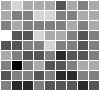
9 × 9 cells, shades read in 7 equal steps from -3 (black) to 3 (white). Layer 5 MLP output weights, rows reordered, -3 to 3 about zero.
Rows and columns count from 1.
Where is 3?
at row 4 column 1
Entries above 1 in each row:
1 2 0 2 1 0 0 0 0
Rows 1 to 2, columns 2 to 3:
2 1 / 0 0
